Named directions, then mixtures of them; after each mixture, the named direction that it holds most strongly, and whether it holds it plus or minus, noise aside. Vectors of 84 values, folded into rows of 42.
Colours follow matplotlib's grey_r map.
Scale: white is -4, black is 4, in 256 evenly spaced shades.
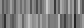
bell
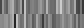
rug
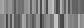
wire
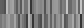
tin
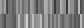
tin, minus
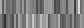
bell, plus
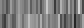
bell, plus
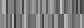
wire, plus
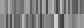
wire, plus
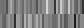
bell, plus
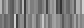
rug, minus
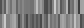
bell, minus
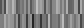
tin, plus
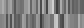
wire, plus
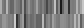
rug, minus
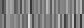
tin, plus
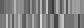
wire, minus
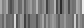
rug, minus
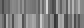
wire, minus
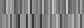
tin, plus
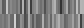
tin, plus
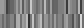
tin, minus
